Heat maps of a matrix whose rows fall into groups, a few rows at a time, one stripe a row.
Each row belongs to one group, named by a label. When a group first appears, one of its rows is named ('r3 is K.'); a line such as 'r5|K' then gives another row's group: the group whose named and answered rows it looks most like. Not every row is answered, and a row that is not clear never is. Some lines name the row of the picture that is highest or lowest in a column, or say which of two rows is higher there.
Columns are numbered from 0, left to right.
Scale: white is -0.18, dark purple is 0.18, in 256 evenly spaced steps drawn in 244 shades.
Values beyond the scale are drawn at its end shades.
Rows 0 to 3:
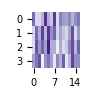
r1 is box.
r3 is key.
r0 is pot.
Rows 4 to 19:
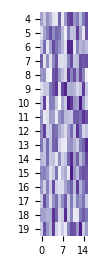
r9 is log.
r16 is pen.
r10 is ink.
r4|pen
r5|box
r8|ink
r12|ink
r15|key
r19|ink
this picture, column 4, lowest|4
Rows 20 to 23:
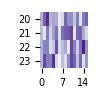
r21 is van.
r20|pen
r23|ink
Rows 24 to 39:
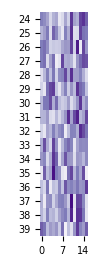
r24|key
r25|key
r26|pen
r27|pot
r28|van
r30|box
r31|pen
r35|ink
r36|pen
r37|van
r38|van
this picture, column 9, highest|31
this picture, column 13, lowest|26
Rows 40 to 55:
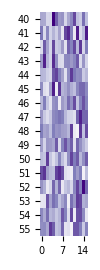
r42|ink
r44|ink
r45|pot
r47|pot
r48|key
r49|van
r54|van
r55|box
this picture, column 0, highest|51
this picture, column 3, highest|55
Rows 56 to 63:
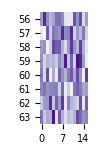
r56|box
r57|van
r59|van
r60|pen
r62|box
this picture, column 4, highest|63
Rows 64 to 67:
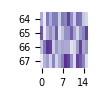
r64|van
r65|key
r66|box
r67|van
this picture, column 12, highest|67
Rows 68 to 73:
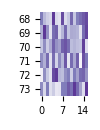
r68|pot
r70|log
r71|pen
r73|pen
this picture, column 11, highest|73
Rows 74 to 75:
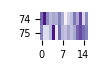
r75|pot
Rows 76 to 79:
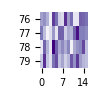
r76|key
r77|pot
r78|log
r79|ink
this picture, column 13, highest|76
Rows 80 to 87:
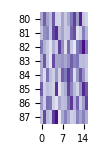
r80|ink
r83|ink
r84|van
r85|key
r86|pen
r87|log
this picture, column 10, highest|86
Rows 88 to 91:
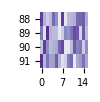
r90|box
